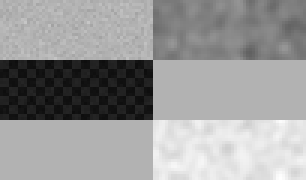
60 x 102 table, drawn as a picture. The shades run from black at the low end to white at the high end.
The table splits into 3 rows of 2 panels. Panel 1,1: high, fine-grained, faint in contrast. Panel 1,2: middling, blotchy, faint in contrast. Panel 2,1: very low, checkered, faint in contrast. Panel 2,2: high, flat. Panel 3,1: high, flat. Panel 3,2: very high, blotchy, faint in contrast.
